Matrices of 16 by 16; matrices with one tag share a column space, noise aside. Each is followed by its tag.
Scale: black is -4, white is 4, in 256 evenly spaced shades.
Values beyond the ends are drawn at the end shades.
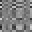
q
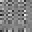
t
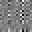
t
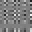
t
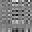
t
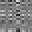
t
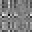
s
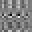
s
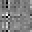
s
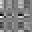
s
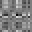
s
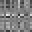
s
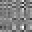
q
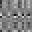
s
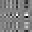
s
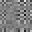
t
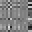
q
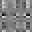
s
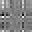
s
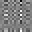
t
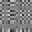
t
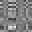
q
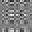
t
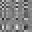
q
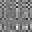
q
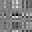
s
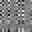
t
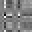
s
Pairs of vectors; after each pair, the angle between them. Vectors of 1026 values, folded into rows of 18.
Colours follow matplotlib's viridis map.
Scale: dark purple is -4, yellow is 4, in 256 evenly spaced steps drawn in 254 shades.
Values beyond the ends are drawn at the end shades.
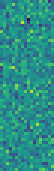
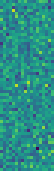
partly aligned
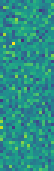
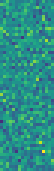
orthogonal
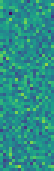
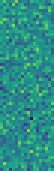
orthogonal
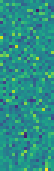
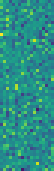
orthogonal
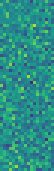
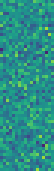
partly opposed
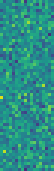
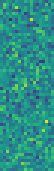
orthogonal
